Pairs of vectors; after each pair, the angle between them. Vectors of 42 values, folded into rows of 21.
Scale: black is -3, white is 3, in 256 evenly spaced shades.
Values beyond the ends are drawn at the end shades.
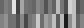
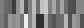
partly opposed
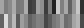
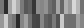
partly aligned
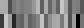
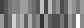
nearly opposite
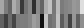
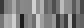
partly opposed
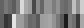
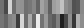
orthogonal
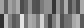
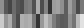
orthogonal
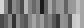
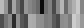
nearly parallel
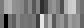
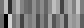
partly aligned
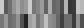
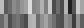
nearly parallel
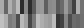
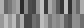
partly aligned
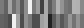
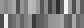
orthogonal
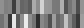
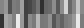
partly opposed
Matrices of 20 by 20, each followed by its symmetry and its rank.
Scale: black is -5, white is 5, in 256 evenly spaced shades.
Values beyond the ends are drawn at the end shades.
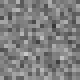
antisymmetric, full rank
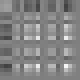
symmetric, rank one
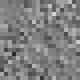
antisymmetric, full rank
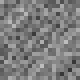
symmetric, full rank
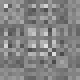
symmetric, rank three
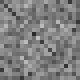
symmetric, full rank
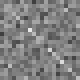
symmetric, full rank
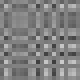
symmetric, rank one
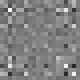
symmetric, rank three
